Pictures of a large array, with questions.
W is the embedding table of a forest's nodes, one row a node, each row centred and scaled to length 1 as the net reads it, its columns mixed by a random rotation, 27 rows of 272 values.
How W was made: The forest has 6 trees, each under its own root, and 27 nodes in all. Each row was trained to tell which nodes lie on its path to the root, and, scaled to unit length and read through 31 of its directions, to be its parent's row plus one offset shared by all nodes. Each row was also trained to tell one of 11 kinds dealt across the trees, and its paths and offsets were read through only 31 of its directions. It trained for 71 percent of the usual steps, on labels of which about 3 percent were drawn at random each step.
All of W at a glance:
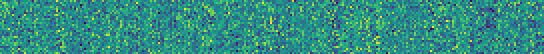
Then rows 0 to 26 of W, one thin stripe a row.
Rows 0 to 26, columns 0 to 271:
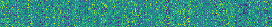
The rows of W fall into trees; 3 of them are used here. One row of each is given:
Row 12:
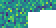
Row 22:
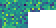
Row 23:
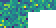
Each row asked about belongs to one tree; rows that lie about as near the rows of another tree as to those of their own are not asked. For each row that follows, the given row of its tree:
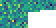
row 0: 12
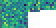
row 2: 22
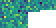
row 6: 12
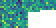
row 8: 23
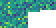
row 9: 23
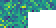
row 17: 23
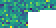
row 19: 22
